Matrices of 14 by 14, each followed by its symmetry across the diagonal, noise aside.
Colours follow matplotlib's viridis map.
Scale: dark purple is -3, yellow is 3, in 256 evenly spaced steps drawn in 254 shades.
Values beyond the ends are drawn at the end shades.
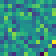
antisymmetric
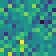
antisymmetric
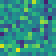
antisymmetric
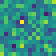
symmetric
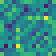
symmetric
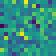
antisymmetric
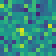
neither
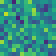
neither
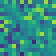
antisymmetric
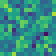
symmetric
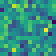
neither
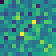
symmetric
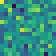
neither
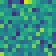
neither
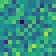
symmetric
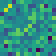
symmetric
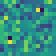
antisymmetric
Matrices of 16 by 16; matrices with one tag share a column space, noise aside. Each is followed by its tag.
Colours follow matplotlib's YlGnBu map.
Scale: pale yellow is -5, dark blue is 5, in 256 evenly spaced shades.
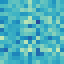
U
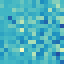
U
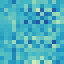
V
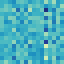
V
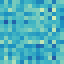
V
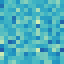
U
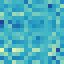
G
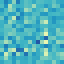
U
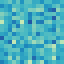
V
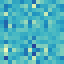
G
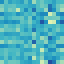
V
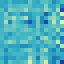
V
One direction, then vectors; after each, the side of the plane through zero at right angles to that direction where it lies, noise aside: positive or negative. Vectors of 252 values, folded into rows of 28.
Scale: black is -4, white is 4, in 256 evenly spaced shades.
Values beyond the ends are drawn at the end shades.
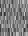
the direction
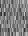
positive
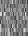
negative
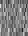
negative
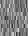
negative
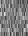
negative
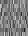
positive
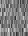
negative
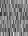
positive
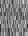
positive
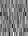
positive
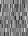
negative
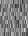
negative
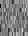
positive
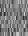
positive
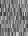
positive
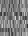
positive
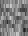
positive
